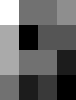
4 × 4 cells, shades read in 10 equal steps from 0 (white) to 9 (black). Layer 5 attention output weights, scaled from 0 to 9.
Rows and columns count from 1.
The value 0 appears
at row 1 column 1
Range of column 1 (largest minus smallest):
5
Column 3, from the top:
5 6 5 7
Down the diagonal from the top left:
0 9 5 9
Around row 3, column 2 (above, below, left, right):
9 8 3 5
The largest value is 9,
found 2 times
